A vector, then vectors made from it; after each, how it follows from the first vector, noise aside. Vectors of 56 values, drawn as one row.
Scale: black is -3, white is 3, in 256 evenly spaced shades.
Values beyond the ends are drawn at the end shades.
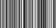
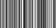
copied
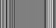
partly zeroed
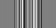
partly zeroed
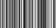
copied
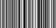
copied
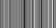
partly zeroed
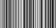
sign-scrambled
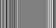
partly zeroed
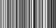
wrapped around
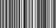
copied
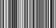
wrapped around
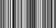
wrapped around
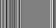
partly zeroed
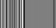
partly zeroed
